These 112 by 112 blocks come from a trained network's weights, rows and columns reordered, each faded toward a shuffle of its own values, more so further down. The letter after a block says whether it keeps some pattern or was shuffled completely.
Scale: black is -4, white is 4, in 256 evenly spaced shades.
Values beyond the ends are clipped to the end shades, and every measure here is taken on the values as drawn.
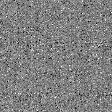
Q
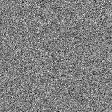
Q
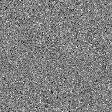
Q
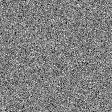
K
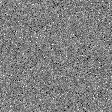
K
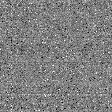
Q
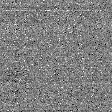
Q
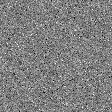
K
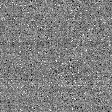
Q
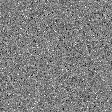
K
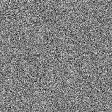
Q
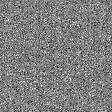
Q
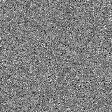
Q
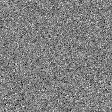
K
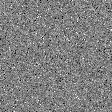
K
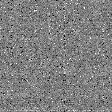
Q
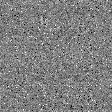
Q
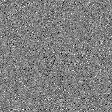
Q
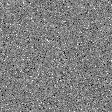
K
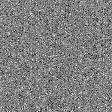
Q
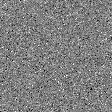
K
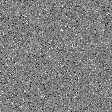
K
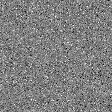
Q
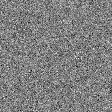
Q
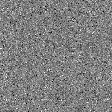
Q
